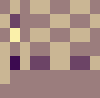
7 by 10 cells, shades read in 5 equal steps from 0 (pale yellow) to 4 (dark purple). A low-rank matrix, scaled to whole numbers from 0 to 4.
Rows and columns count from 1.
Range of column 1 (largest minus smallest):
1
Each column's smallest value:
1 0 1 1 1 1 1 1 1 1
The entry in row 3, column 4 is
1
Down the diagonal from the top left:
2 3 2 2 3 2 2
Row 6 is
1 2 2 2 2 2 2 2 2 2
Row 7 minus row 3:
0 2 0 1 1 0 0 1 1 0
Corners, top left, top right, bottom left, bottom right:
2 2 2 2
